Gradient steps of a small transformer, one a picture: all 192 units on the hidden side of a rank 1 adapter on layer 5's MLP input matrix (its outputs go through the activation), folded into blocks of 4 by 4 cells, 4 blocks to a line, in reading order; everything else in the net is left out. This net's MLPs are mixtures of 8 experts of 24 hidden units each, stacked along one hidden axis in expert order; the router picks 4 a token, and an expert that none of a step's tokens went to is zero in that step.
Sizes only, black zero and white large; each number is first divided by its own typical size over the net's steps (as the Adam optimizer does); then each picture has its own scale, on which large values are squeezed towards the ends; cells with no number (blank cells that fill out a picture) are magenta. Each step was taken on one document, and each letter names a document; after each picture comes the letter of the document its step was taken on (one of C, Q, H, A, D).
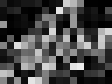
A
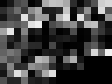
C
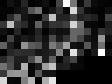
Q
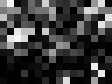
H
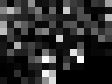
Q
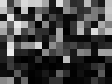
H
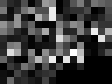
Q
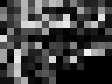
C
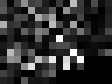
Q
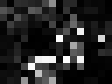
Q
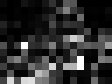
A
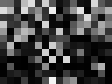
H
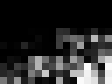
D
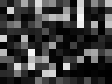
C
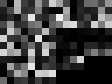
C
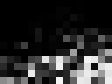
D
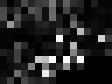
Q
